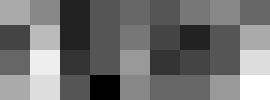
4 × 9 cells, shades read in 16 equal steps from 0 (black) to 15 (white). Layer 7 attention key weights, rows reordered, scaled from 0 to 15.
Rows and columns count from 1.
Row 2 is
4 11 2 5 7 4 2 5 10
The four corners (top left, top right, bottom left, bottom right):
10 6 10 15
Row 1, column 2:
8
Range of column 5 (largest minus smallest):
3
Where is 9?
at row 3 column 5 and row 4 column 8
